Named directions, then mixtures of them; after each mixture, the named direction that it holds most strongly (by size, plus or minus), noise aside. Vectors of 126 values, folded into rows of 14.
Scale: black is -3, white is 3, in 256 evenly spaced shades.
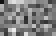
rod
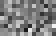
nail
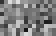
nail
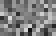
nail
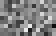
nail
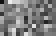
rod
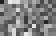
rod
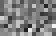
nail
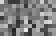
nail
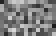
rod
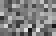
nail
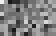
rod
